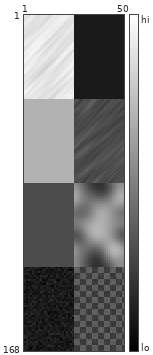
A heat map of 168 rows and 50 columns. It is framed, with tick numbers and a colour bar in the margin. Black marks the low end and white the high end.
It is made of 4 by 2 panels. Panel 1,1: very high, slanting up to the right, faint in contrast. Panel 1,2: very low, flat. Panel 2,1: high, flat. Panel 2,2: low, slanting up to the right, faint in contrast. Panel 3,1: low, flat. Panel 3,2: middling, smooth, strong in contrast. Panel 4,1: very low, fine-grained, faint in contrast. Panel 4,2: low, checkered.
